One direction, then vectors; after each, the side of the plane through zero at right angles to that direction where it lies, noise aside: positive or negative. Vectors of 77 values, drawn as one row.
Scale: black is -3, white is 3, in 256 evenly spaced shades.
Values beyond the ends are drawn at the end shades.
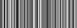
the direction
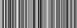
negative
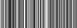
negative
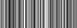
negative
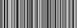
positive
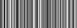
positive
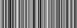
negative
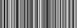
positive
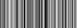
positive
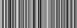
negative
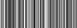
negative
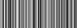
negative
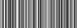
negative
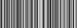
positive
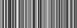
negative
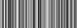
negative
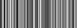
positive
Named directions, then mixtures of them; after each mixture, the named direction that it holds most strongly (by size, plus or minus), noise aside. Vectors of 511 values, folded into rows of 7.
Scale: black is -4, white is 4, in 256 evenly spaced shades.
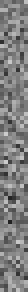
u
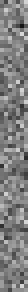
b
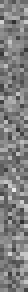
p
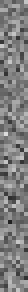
u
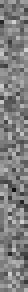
p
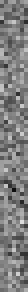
p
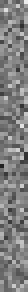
b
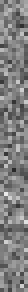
b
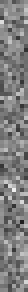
p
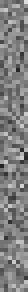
u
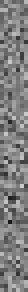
u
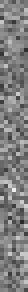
p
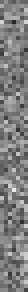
p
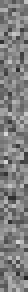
u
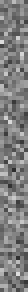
u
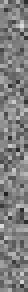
b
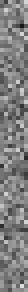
b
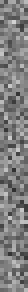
p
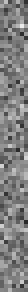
b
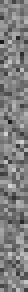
u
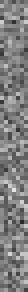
p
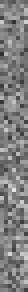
p
